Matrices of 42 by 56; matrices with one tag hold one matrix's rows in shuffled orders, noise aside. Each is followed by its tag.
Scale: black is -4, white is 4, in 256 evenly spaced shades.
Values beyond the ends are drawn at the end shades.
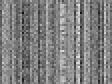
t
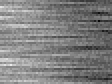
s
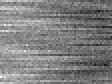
s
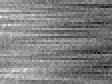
s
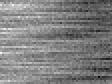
s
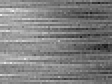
s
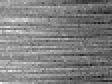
s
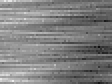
s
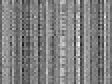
t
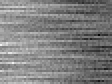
s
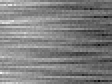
s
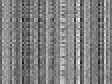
t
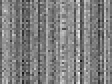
t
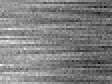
s
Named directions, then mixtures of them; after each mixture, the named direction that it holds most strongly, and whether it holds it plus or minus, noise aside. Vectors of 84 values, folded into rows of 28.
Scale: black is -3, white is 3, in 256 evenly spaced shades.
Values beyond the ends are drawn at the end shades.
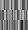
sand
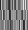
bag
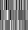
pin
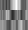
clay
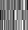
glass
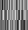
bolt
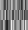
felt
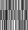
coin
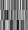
pin, minus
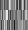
coin, minus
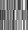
glass, plus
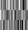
glass, minus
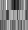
clay, minus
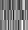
sand, minus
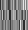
bag, plus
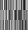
glass, minus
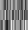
felt, plus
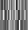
bolt, plus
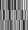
bag, plus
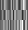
glass, plus
